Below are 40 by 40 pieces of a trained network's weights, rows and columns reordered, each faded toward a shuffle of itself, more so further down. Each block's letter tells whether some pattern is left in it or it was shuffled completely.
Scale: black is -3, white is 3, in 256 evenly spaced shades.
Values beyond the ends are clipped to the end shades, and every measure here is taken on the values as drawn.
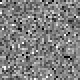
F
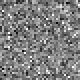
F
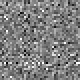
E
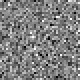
F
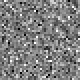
F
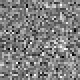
E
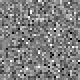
F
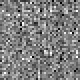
E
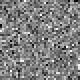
F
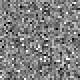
F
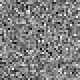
F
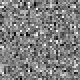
E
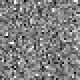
F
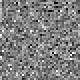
E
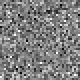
F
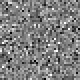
F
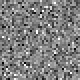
F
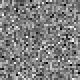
F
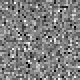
F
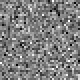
F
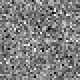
F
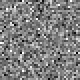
F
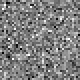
F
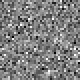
F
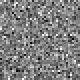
F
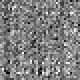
E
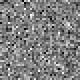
F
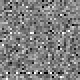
E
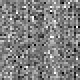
E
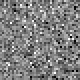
F
